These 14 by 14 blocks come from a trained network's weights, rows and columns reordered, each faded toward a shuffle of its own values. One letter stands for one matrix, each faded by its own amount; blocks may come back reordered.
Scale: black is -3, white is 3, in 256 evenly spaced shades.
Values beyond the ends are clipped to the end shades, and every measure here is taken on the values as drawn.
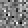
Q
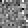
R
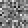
Q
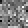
R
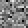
Q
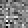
R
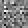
R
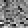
Q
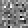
R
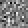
Q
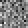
Q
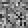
Q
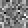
Q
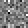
R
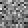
Q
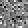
Q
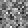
Q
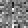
R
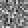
Q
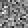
Q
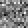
Q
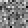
Q
